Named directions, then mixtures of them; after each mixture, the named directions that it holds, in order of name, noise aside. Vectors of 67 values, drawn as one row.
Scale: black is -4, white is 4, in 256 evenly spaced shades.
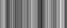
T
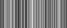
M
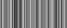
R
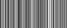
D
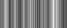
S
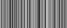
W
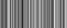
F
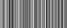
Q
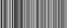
F, R, W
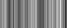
S, T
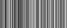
D, F, R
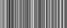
Q, T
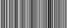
D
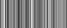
D, T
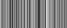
W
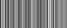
D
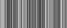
F, M, T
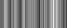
S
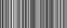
Q, R, W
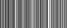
D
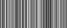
D, M, W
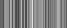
M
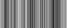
M, S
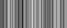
F, M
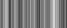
S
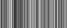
F, R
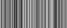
R, W
